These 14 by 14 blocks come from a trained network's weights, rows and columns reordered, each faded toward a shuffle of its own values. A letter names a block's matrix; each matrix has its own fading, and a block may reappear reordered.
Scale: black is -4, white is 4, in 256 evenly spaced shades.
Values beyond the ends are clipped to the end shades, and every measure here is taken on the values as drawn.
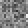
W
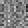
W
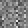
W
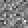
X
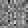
W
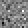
X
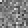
X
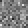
X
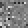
X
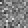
X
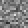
W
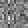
W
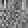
W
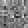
W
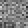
W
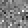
X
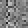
W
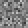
W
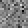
X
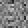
W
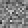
X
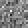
X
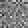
X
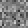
W
